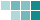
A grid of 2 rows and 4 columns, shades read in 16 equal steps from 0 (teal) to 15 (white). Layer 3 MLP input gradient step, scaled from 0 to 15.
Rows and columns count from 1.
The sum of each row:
23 31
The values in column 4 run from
0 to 0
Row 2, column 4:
0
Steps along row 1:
down up down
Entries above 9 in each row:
1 2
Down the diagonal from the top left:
10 10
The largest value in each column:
15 10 7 0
